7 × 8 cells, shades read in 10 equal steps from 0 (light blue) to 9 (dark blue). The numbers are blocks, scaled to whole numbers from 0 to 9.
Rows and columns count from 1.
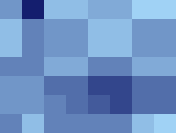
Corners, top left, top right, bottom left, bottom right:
3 0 4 0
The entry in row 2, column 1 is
1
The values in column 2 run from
1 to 9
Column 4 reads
1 3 3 2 5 5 4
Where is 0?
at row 1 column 7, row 1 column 8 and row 7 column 8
